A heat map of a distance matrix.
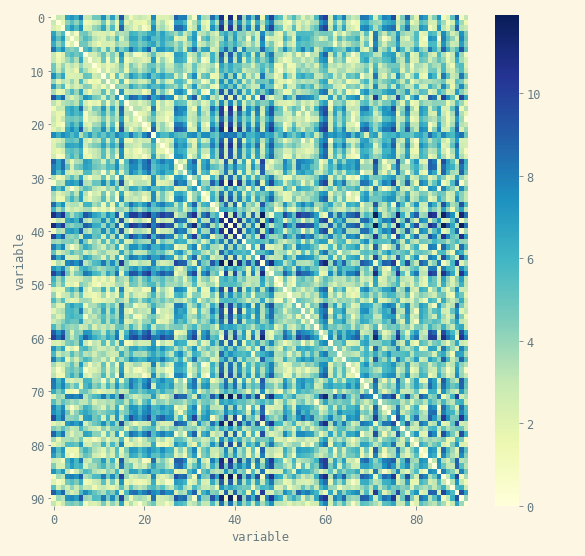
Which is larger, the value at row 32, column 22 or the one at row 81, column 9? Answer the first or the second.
the first
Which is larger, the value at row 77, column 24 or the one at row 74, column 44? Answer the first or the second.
the second
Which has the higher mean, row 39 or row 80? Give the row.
39
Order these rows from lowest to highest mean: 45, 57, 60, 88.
88, 57, 45, 60
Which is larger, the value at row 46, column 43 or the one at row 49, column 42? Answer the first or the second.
the first
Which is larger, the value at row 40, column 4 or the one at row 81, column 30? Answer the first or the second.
the first
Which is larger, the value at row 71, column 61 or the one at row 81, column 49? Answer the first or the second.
the first
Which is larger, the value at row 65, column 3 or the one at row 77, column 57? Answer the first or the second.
the first
